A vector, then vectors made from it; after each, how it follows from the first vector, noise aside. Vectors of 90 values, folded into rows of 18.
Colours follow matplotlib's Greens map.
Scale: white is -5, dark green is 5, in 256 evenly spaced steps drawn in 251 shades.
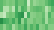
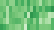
reversed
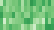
wrapped around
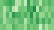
wrapped around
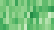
reversed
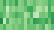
wrapped around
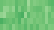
shrunk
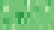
partly zeroed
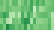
wrapped around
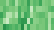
wrapped around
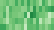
reversed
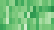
reversed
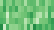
wrapped around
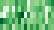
scaled up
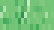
partly zeroed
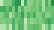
wrapped around
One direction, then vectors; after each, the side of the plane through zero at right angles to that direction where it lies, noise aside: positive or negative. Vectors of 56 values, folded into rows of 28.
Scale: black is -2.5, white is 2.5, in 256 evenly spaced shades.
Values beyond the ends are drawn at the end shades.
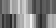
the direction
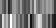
negative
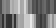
positive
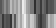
positive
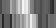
positive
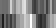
positive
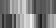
positive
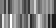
negative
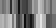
negative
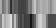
negative
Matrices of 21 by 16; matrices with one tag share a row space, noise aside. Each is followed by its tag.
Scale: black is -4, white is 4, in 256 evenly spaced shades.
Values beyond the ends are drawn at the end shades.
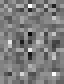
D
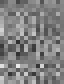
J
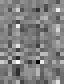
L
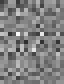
J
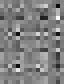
L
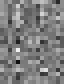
L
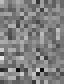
J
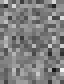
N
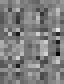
L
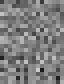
J
